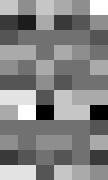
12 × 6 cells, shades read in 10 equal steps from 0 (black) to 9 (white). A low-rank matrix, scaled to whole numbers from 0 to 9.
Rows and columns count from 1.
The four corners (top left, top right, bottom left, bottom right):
7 9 8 5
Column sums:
59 59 51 58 56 53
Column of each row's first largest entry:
6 3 2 1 3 3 1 2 1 6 3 1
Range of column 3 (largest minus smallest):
7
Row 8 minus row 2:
4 8 -6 5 4 -5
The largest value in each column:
8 9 7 7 7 9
